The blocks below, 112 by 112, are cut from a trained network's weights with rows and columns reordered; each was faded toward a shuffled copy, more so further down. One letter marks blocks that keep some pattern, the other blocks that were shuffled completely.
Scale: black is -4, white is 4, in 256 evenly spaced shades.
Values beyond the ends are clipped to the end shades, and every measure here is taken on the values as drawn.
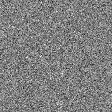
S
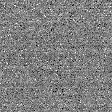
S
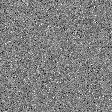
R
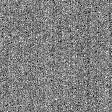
S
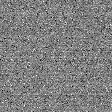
S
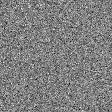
R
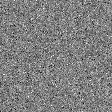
R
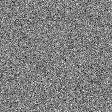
R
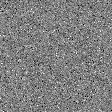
R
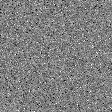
R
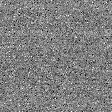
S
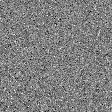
R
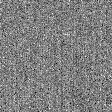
S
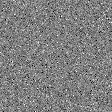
R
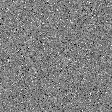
R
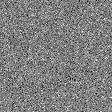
R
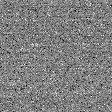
S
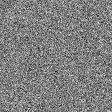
R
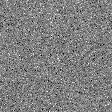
R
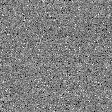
S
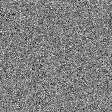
R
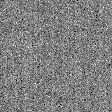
S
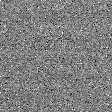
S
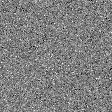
R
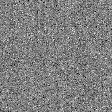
S
